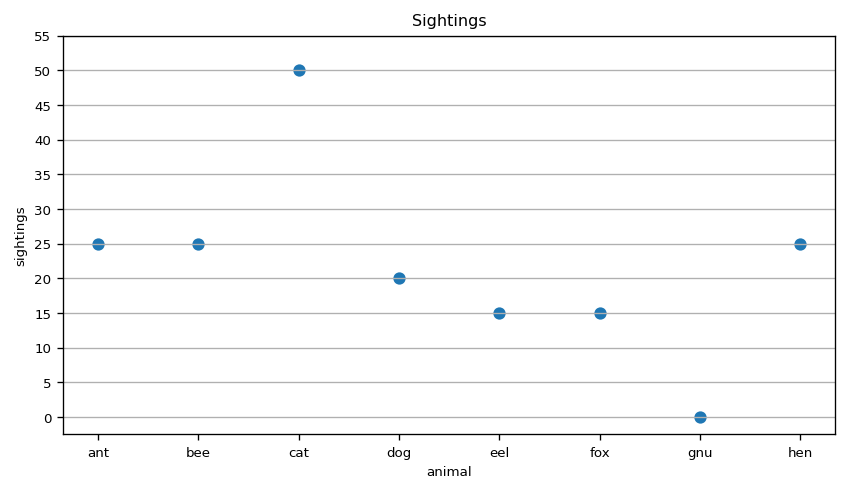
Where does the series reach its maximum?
cat
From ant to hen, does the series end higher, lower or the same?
the same
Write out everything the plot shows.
Title: Sightings
x-axis: animal, ticks ant bee cat dog eel fox gnu hen
y-axis: sightings, ticks 0 5 10 15 20 25 30 35 40 45 50 55
Values:
25 25 50 20 15 15 0 25
